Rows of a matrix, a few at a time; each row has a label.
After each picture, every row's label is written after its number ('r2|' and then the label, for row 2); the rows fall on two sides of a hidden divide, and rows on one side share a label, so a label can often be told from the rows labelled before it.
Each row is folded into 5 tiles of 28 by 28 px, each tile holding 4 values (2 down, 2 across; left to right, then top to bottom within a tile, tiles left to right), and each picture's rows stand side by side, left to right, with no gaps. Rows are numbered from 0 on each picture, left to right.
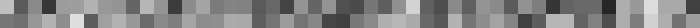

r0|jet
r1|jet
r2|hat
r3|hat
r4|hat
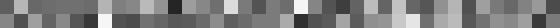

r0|hat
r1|jet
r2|hat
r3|hat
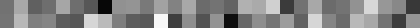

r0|hat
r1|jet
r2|hat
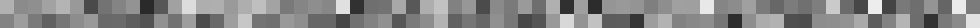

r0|jet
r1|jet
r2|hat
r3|jet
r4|hat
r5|jet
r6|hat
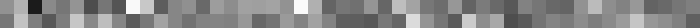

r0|jet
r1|jet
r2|hat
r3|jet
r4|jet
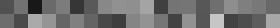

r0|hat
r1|jet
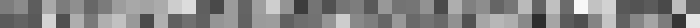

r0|jet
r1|jet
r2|jet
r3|jet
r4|hat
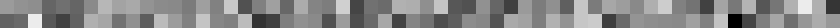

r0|hat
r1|jet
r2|hat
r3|hat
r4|hat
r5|jet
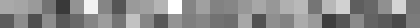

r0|jet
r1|hat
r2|hat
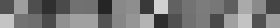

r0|hat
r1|hat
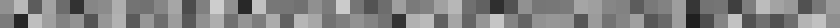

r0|hat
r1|hat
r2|hat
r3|hat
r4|hat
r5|hat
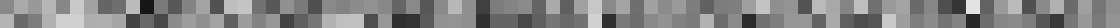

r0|jet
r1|hat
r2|jet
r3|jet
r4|hat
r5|hat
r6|jet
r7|hat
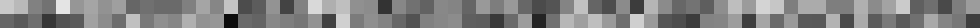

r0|hat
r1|jet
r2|hat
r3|hat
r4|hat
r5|hat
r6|jet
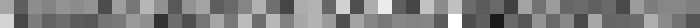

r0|hat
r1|hat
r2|hat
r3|hat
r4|hat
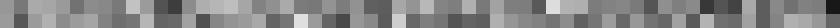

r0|jet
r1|jet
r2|jet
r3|jet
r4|jet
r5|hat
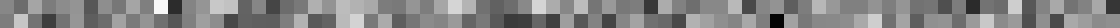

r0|jet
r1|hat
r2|jet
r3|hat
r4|hat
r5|hat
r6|hat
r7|hat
